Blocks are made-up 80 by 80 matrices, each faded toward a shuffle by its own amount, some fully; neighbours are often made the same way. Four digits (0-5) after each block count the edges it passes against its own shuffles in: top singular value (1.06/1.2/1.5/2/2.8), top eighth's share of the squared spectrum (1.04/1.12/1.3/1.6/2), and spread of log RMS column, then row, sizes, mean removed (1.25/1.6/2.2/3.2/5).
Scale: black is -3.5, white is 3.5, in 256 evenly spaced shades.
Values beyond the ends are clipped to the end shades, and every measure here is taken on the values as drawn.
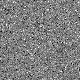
0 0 0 0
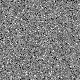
1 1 0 0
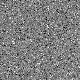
2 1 0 0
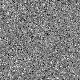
2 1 0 0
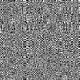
4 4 3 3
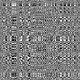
5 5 4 4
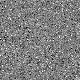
0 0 0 0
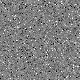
2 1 0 0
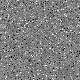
1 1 0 0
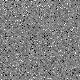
3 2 0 1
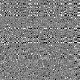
5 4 2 3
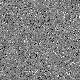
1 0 0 0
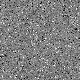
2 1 0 0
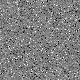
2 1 0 0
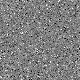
2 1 0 0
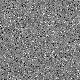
0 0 0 0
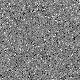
0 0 0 0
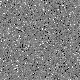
0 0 0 0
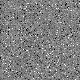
0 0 0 0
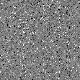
1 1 1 0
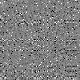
4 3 1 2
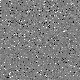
3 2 0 0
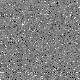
3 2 0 1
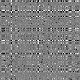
5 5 3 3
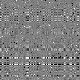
5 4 2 3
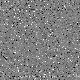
3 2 0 1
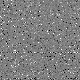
3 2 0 1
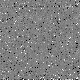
3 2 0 1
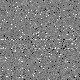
3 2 0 1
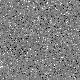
0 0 0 0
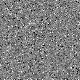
2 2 0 1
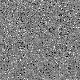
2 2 1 0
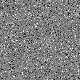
2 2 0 0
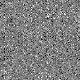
3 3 2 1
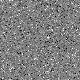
2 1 1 0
